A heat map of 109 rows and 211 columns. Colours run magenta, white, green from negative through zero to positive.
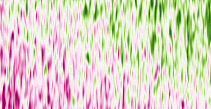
Mirror symmetry: none. Slope: up to the top right. Histogram: bell-shaped. Ninth with the highest average: top right. Ninth with the lowest average: bottom left. Grain: streaks running down.
